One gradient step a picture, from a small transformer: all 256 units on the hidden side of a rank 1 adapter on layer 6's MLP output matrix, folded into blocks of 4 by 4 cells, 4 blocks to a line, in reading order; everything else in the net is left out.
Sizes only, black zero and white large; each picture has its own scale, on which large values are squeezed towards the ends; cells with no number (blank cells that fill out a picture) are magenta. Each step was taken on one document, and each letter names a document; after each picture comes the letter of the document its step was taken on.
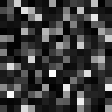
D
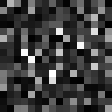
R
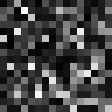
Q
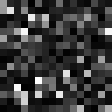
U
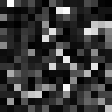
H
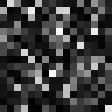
R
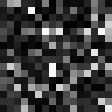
H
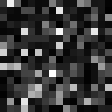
D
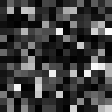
Q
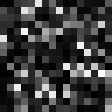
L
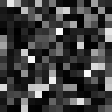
D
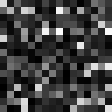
L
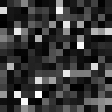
L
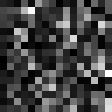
U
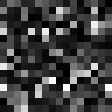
H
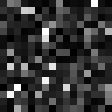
H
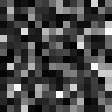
Q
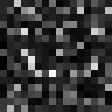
R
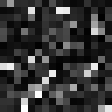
D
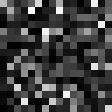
Q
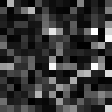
D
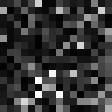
U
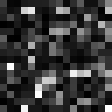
L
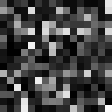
L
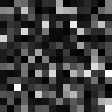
Q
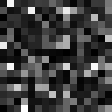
D
